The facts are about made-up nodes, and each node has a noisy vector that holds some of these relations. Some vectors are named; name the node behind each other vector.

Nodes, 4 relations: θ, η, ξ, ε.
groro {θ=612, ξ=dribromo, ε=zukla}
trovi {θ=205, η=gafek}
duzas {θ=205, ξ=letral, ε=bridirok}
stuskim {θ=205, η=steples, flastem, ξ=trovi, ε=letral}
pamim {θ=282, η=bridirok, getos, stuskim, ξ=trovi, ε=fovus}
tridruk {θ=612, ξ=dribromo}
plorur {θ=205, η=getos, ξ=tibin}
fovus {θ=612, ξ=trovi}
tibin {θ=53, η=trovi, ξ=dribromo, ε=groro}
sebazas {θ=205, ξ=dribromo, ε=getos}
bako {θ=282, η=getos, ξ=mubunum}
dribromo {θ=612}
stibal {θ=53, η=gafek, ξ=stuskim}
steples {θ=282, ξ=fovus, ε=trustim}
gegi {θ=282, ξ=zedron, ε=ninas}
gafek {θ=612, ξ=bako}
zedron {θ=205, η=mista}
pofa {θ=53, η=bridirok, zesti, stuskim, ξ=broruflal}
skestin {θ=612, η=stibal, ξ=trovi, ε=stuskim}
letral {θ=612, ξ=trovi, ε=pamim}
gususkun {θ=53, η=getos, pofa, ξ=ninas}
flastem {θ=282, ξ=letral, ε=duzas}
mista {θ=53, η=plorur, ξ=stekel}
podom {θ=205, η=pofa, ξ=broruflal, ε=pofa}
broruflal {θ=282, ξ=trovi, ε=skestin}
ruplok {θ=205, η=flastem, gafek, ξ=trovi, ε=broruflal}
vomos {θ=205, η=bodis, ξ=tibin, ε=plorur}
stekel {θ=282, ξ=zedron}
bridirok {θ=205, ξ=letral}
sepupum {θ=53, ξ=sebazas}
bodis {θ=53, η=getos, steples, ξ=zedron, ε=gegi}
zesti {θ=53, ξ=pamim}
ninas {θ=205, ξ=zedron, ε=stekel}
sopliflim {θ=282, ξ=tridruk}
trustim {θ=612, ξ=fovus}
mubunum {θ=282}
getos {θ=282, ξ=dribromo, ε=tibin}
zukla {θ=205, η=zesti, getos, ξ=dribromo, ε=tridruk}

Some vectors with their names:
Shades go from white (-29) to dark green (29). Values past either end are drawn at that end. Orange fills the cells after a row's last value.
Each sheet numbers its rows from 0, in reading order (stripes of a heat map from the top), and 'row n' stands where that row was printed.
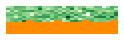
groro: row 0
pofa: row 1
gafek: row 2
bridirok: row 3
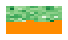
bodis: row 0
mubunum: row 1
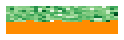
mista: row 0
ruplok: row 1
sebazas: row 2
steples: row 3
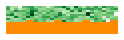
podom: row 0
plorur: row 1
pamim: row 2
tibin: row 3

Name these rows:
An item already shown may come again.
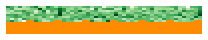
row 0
gususkun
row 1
bako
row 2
zedron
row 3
getos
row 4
zesti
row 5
mista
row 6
podom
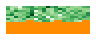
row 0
podom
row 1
skestin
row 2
vomos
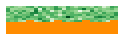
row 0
vomos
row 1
trovi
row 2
flastem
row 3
stuskim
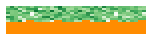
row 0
stibal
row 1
zukla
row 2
zedron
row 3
tibin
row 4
sepupum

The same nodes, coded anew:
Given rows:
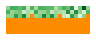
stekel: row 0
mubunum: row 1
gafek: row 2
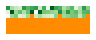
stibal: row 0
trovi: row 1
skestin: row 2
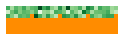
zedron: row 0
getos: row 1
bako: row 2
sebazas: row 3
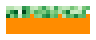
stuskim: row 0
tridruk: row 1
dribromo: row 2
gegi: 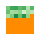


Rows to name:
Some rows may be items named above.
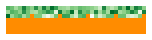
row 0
vomos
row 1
ruplok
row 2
podom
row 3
tibin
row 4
ruplok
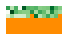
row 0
trovi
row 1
vomos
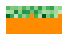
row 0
zukla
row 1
steples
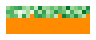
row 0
flastem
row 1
pamim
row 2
bako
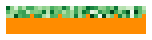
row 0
sepupum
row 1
podom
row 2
mista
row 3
plorur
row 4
stuskim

